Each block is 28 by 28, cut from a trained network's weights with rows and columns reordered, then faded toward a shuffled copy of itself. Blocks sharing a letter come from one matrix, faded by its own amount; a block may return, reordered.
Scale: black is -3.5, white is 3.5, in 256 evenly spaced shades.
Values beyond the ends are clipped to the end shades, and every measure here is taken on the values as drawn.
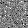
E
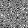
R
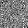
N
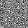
N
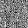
R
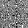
N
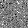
E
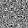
N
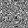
N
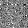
E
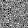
N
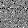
E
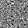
R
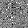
N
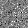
E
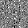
N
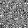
R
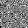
R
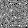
E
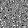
E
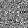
R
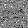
E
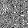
E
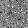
E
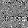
R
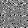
R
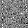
N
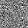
N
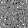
E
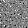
E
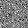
E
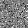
R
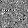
E
